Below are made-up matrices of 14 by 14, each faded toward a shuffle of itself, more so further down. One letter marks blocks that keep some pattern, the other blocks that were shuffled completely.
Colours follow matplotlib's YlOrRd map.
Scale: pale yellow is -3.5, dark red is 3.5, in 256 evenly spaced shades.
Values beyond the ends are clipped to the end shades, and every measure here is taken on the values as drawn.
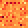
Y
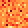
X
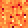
X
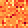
X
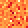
X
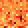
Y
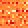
Y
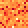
X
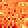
Y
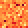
X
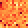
Y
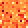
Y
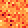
X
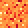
X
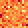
X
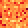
X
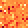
X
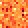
Y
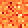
Y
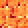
Y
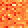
Y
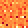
Y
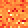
Y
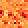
Y
